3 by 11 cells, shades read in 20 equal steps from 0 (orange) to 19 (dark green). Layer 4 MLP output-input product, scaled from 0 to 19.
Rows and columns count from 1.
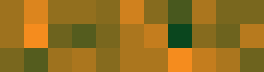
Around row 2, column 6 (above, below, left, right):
3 6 10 4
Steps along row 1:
down up same up down up up down up same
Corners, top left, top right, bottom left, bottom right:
7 10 10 11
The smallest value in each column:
7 0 7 6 9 3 4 0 4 6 5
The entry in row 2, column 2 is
0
